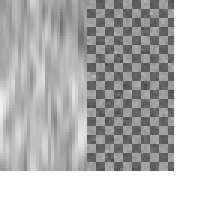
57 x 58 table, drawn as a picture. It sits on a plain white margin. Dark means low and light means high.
The table splits into one row of 2 panels. Panel 1,1: high, streaked downward. Panel 1,2: middling, checkered, strong in contrast.
